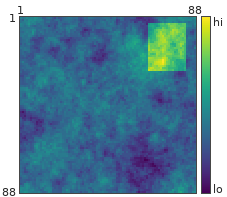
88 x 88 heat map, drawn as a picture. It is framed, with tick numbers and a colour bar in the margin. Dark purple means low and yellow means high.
Odd patch: higher, in the top right. Histogram: skewed, a long tail of high values. Ninth with the highest average: top right. Roughest part: top right. Stripes: none.
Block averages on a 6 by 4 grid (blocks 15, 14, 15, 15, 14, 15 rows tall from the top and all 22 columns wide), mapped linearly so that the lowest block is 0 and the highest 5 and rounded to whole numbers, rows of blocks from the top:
2 1 2 5
1 1 3 5
2 2 2 1
1 2 2 1
2 1 0 1
2 2 0 1
